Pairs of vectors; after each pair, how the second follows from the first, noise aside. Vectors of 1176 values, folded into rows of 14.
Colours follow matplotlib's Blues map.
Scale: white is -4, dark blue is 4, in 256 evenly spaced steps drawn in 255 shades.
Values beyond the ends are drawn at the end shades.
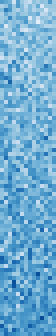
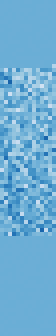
partly zeroed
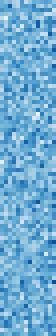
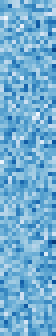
copied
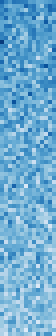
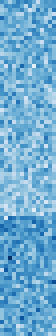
wrapped around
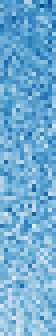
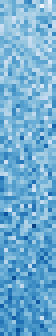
negated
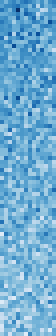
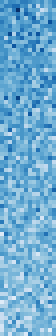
copied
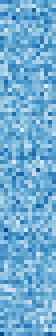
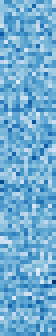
wrapped around
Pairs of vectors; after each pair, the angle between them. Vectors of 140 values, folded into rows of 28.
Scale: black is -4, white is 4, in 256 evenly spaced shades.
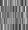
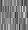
partly aligned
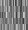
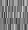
orthogonal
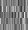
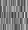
nearly parallel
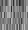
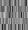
partly opposed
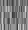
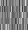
orthogonal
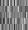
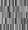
nearly opposite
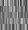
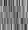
nearly opposite
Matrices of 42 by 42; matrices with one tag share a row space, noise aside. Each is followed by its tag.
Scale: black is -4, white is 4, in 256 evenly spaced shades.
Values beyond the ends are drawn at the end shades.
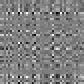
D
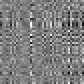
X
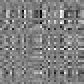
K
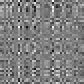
D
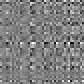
X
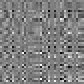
K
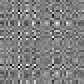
D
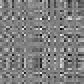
K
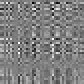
D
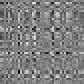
D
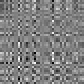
D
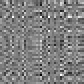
K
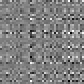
X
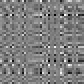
K
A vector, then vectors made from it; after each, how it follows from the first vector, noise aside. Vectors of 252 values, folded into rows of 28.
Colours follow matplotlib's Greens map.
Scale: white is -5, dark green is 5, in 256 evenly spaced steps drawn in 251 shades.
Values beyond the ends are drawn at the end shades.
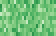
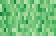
negated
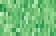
sign-scrambled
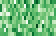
scaled up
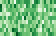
scaled up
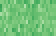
shrunk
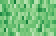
negated
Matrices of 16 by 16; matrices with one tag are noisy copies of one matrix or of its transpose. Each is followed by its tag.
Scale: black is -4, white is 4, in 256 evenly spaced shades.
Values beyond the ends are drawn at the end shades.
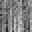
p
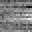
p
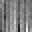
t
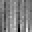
t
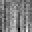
t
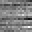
t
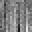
t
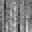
t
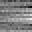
p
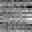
p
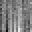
p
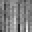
t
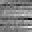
t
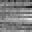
p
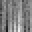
p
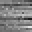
t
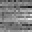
p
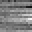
p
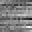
t
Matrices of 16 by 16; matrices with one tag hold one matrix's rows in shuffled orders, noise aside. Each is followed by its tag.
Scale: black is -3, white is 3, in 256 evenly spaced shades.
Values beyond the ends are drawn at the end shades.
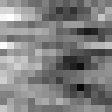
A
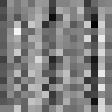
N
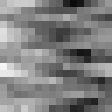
A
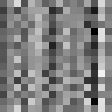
N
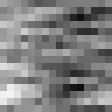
A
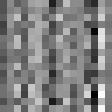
N
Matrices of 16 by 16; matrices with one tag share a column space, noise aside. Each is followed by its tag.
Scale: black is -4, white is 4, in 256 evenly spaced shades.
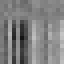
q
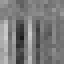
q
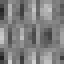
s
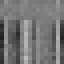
q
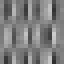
s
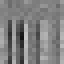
q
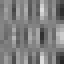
s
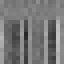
q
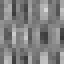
s
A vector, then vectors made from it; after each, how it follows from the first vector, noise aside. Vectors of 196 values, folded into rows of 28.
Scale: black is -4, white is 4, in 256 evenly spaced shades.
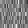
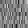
negated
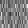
wrapped around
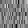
negated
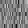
negated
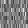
wrapped around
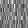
wrapped around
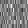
wrapped around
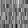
sign-scrambled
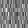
wrapped around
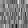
sign-scrambled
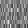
wrapped around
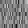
negated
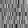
negated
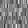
sign-scrambled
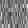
wrapped around
